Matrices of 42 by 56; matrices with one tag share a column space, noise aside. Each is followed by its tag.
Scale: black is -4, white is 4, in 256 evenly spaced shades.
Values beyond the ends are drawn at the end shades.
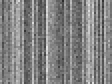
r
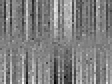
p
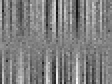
p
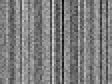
r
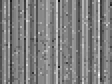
r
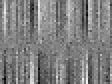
p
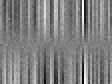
p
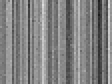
r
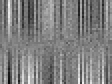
p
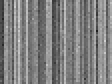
r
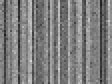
r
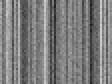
r
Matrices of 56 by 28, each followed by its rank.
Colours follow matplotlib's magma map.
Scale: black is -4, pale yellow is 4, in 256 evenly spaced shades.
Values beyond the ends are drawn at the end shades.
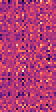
five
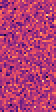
full rank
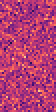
full rank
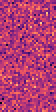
full rank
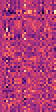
five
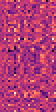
five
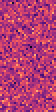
full rank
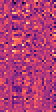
five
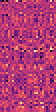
five
